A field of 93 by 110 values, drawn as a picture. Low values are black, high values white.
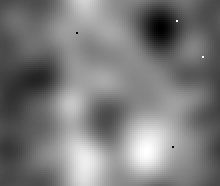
There are no regular stripes. Overall the values sit about 50% of the way up the scale. The ninth with the lowest average is the top right. Four lone cells stand out: two far higher and two far lower than their neighbours. No single row or column stands out from its neighbours.
